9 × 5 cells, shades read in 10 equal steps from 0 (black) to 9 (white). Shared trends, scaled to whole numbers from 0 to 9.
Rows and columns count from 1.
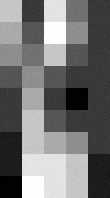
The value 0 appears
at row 5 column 4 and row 9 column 1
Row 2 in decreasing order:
9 6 5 3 2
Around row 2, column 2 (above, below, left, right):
2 4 6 9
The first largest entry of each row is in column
3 3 3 2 2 2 2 2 2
